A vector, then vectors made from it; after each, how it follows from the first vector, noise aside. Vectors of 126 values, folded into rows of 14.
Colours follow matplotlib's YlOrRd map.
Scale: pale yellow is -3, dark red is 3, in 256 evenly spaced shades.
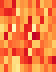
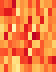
copied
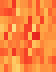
shrunk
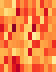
negated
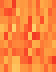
shrunk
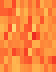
shrunk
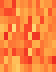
shrunk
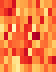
copied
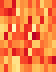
copied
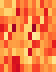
negated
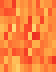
shrunk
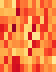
negated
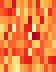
copied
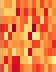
negated
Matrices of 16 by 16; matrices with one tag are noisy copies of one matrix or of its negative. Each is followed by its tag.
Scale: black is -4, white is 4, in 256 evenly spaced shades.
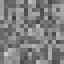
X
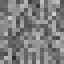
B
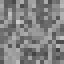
X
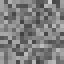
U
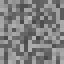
U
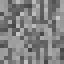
B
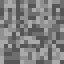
X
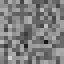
U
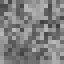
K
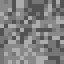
K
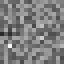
U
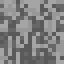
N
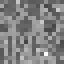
N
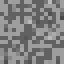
U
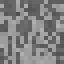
N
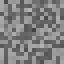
U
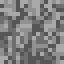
N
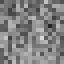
N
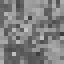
K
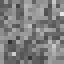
K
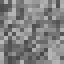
K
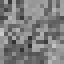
K
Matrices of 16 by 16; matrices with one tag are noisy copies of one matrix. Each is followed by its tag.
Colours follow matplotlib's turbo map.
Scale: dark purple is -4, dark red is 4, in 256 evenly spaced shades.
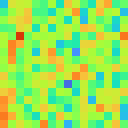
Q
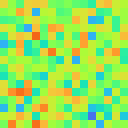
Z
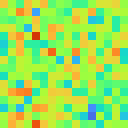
Z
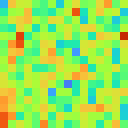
Q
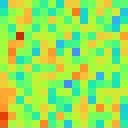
Q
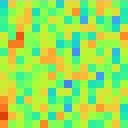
Q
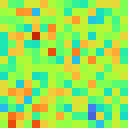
Z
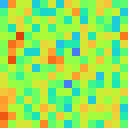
Q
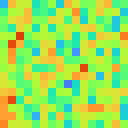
Q
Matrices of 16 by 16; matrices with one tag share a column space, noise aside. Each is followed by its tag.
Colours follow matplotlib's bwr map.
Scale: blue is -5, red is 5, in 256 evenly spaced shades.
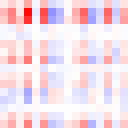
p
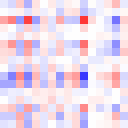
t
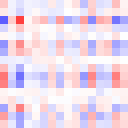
t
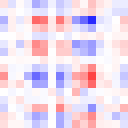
t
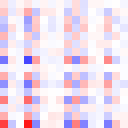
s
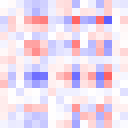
t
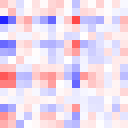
t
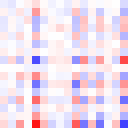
s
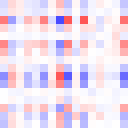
t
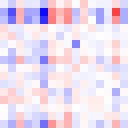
p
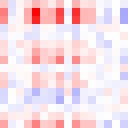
p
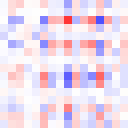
t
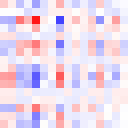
t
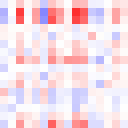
p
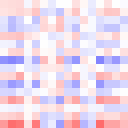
s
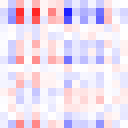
p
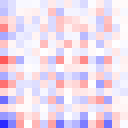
s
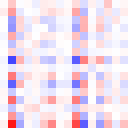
s
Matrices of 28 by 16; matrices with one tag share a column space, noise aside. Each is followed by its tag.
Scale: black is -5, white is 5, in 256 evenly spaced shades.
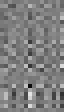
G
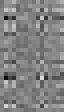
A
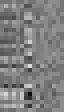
G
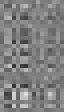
G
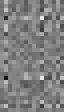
A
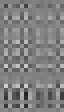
G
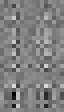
G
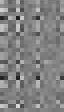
A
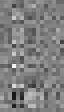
G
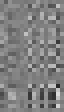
G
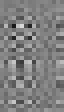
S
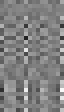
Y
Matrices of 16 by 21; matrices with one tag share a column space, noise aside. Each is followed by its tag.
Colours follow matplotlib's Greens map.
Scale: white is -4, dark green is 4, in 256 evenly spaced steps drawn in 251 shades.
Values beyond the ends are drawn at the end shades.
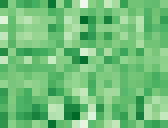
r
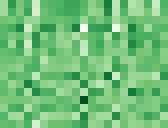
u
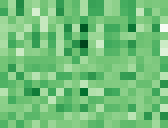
u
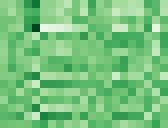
u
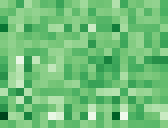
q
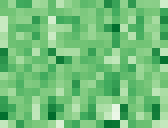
r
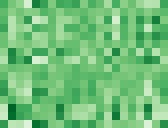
r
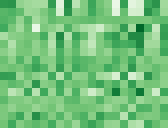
u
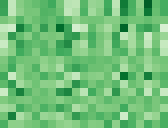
u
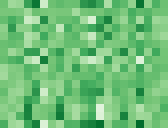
r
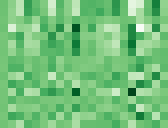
u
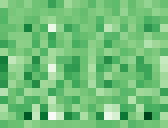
q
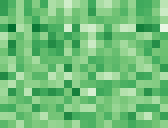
u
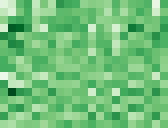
u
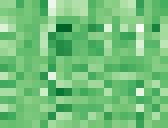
u
